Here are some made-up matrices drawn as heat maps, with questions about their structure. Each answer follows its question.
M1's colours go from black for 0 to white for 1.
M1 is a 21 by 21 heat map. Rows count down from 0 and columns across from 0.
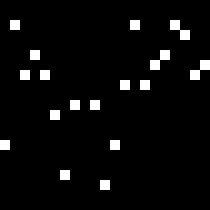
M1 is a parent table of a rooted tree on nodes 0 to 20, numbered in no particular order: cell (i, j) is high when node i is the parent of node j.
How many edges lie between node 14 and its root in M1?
1
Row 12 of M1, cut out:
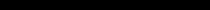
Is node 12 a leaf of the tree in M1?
yes
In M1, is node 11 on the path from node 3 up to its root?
yes
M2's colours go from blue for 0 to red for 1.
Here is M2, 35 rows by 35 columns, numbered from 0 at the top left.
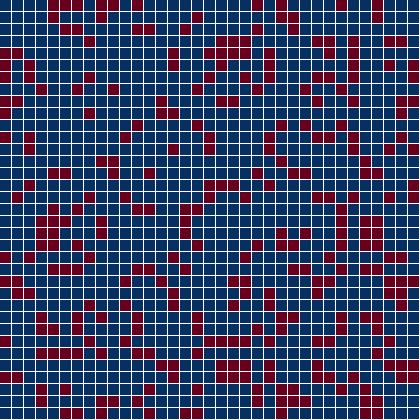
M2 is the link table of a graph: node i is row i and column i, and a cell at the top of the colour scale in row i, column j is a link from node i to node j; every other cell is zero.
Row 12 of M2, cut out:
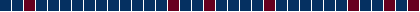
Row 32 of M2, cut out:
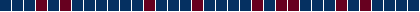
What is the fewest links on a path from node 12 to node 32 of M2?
1
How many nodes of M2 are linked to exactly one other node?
0
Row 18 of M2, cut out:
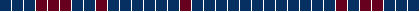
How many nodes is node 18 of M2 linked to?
8
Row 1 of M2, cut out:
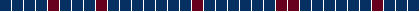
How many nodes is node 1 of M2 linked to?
6
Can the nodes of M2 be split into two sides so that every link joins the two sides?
yes
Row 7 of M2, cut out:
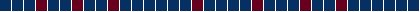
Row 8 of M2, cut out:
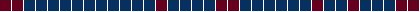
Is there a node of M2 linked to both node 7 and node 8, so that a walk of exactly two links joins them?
no
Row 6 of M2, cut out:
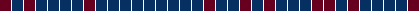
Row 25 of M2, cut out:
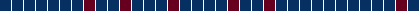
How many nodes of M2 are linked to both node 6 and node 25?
2
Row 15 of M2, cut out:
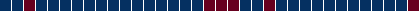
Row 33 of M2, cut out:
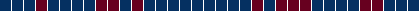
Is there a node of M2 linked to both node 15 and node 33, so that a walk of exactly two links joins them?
no
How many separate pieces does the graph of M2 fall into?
1
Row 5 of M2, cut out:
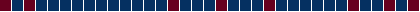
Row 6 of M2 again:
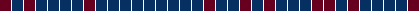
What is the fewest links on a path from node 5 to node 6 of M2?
2
